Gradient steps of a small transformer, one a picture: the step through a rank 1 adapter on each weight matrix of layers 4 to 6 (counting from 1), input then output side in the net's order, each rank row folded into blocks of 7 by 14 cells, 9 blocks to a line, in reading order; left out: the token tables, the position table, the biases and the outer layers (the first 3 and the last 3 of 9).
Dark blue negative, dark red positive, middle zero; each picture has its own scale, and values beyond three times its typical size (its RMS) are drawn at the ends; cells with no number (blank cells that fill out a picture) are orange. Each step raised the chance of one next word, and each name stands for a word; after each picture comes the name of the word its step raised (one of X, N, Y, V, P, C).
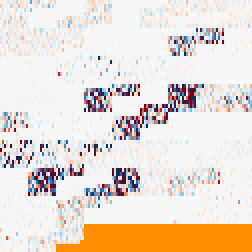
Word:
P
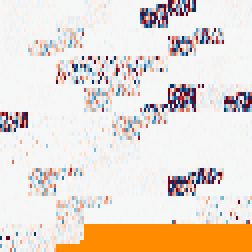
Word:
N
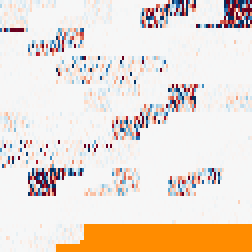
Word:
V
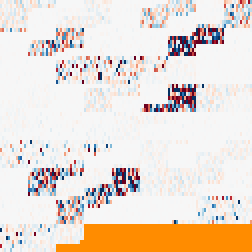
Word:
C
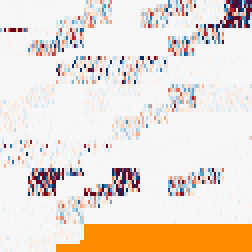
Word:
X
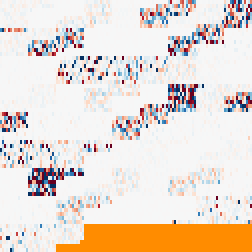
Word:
V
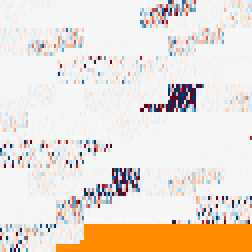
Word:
C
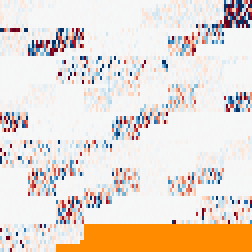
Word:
N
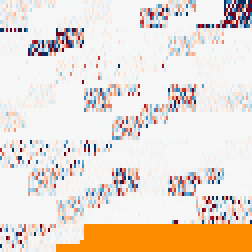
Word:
P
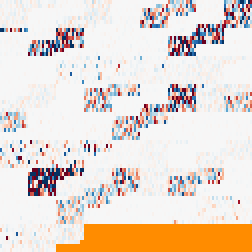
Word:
V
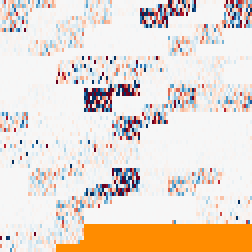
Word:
P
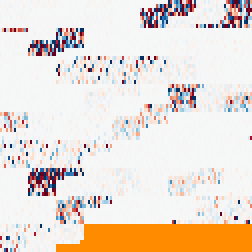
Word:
V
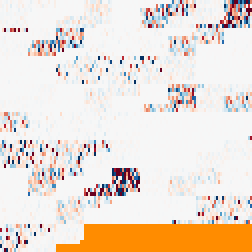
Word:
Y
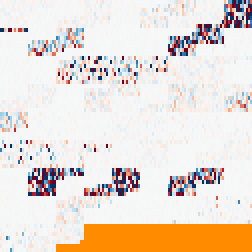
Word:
X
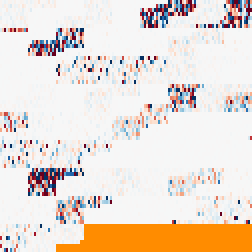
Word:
V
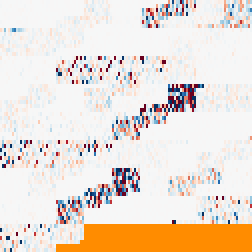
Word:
C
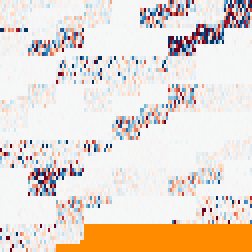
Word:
N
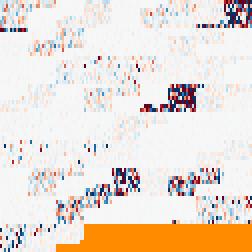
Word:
C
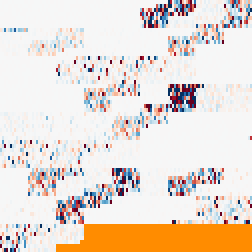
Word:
C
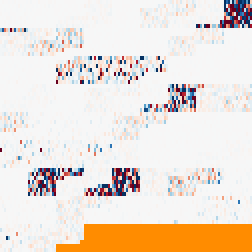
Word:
X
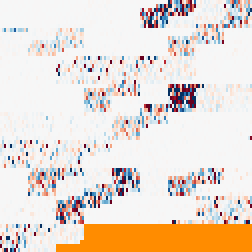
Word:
C
